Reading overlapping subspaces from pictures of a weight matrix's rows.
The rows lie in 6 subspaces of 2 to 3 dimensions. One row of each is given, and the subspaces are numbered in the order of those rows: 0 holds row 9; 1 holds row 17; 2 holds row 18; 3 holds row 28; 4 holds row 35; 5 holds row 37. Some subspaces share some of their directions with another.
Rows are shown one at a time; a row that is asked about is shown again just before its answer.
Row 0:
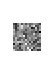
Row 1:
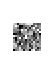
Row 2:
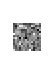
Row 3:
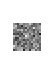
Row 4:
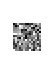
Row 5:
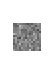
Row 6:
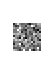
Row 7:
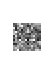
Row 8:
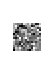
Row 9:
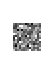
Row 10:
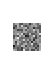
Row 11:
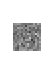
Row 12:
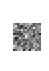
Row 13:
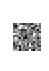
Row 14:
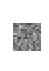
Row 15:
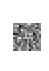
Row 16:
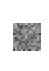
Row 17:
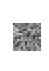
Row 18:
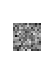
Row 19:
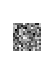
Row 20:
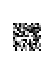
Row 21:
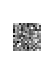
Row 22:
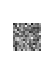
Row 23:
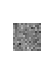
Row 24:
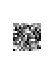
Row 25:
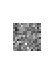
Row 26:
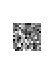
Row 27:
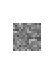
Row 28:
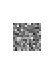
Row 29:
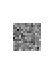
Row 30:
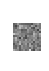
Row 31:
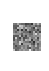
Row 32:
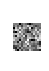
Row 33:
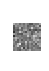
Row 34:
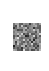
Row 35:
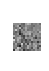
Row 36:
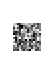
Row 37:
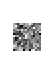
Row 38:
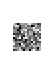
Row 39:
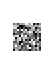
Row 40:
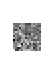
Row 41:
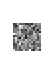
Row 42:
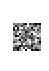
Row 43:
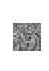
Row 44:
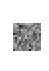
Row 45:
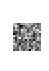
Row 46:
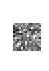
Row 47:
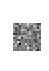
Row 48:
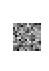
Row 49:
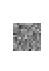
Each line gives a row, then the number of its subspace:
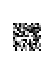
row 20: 3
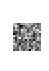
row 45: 2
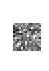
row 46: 1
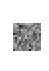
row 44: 0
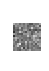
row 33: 1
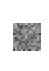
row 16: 3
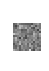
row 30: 4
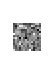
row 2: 4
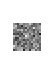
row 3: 5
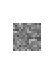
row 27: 2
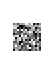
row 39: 0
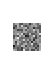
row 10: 5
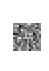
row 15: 3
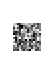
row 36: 2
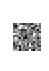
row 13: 4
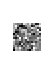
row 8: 4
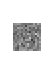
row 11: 0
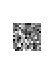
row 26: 4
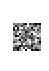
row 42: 2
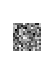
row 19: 4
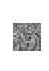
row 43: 0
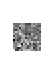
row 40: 4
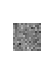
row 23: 1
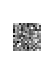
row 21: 1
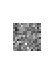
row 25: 1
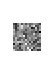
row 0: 1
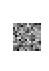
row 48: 2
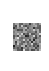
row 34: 5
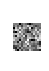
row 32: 2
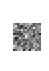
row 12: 5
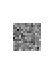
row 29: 0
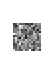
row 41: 3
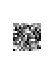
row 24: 2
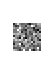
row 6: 0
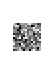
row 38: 0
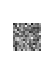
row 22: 3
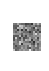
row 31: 0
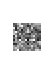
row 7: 2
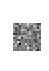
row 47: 1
